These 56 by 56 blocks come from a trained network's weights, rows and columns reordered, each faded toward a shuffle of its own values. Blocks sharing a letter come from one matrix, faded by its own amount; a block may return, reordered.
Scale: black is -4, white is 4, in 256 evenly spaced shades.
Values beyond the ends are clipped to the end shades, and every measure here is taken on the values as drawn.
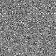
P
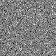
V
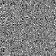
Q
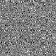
P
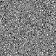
V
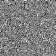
P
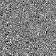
Q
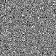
P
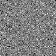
P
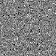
V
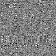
P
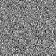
V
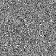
P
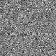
P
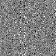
Q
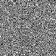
V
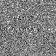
P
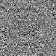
Q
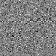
P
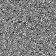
P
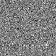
P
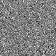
P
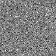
V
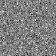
Q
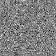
V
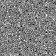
V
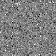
V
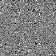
Q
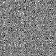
V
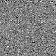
P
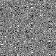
Q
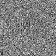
V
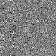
Q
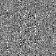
Q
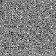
Q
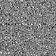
P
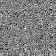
Q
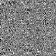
Q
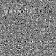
P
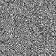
V
